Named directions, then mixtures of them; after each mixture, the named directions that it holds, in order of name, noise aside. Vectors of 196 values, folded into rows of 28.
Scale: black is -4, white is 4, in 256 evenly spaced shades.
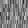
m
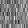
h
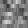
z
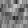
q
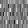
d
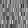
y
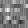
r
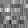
r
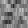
z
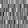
d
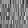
m, y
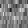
d, q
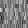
m, r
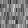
d, q, y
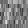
d, r, z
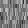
m, r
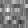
r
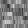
z
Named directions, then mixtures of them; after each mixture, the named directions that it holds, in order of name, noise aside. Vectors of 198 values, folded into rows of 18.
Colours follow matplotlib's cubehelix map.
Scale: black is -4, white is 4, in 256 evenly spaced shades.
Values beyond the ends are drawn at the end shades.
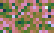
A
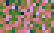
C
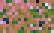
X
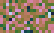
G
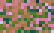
G, X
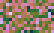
G, X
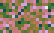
A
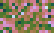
A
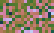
G, X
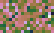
A, G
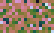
X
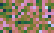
A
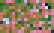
A, X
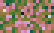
A, C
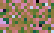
A, X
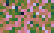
C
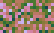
A, G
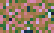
G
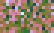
C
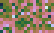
A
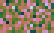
C, X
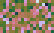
G, X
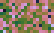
A, X
